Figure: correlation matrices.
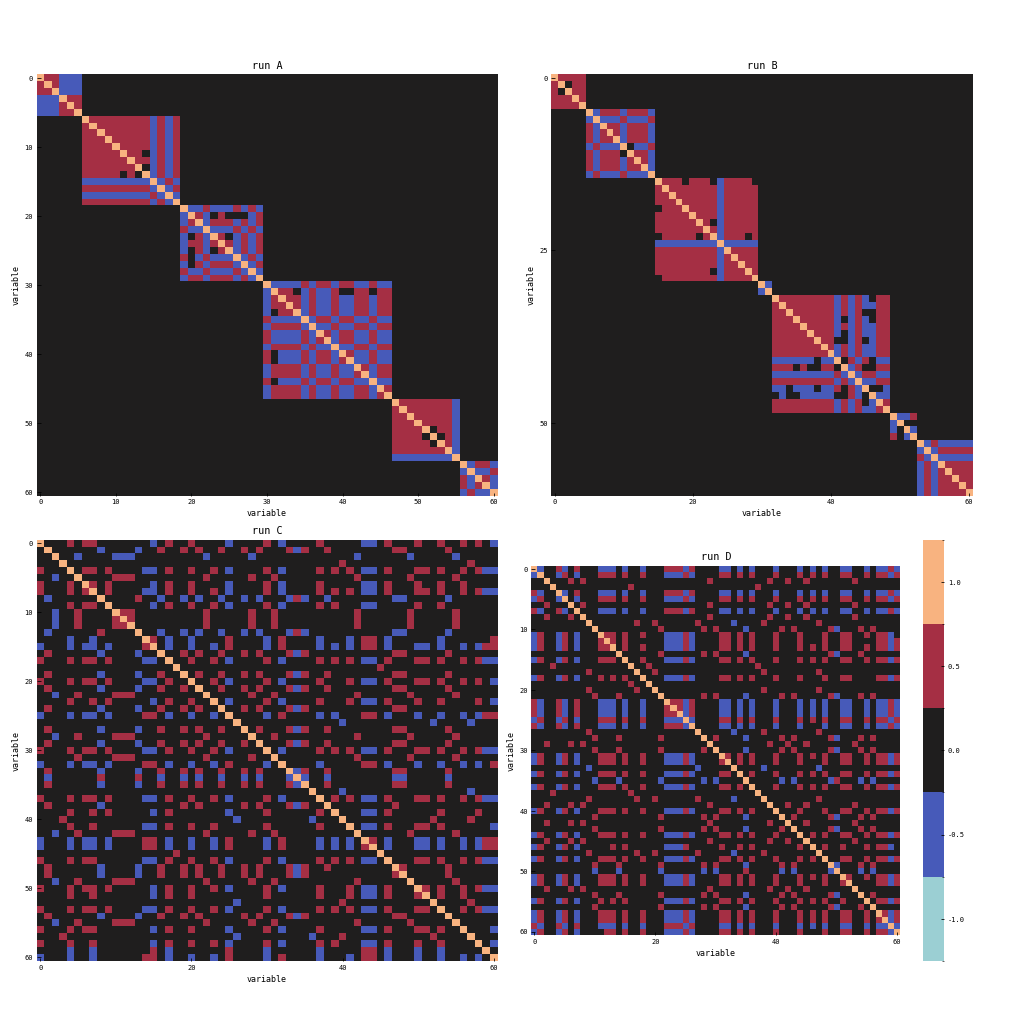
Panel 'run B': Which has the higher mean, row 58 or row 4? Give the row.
4
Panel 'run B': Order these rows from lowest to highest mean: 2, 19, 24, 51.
24, 51, 2, 19
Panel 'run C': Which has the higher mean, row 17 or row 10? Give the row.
17
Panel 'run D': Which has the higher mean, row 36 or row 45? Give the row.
36
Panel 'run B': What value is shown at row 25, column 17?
0.5
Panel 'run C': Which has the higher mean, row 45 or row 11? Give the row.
11
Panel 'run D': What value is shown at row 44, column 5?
0.5
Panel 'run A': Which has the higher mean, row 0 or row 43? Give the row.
43
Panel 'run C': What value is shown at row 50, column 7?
0.5
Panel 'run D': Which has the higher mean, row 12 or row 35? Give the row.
12
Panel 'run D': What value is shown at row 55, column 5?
0.5
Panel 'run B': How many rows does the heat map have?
61
